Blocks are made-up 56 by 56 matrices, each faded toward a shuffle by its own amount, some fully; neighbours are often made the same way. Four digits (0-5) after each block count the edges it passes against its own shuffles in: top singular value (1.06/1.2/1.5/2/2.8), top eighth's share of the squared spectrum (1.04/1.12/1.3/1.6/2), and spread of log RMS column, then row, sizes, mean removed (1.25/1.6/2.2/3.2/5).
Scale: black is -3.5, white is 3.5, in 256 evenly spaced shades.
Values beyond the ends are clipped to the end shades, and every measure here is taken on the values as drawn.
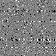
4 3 1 2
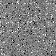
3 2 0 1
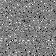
2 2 0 1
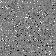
2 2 0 1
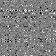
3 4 1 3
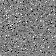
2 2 0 1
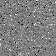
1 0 0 0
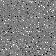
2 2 0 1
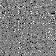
3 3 0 2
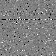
3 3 0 2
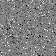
1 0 0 0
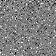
2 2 0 1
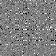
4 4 1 2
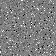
0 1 0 0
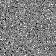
2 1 0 0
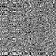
4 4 2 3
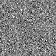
3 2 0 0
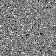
2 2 0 0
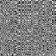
4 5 3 3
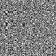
3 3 1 1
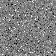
0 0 0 0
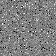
1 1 0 0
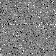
2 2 0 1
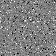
0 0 0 0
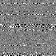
3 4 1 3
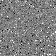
0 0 0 0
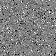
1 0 0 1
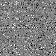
2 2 0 2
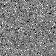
0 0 0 0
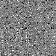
3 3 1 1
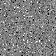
2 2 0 0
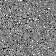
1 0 0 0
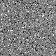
2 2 0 0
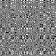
4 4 2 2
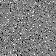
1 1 0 0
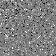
3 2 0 1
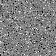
1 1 0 0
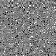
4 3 1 1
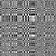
5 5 4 4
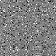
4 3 1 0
